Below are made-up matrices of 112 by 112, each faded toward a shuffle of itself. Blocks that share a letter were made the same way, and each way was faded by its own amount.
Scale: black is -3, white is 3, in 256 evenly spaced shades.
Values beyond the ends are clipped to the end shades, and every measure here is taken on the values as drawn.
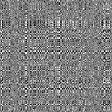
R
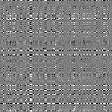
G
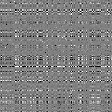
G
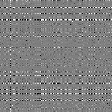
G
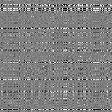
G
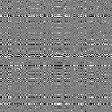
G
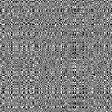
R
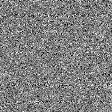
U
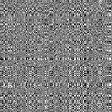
R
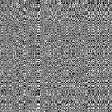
R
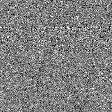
U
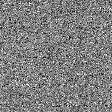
U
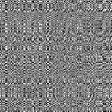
R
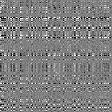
G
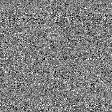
U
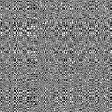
R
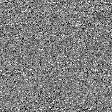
U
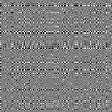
G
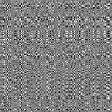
R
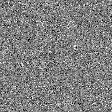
U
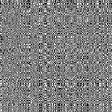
R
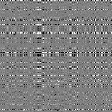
G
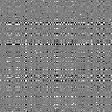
G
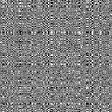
R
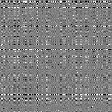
G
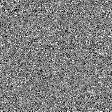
U
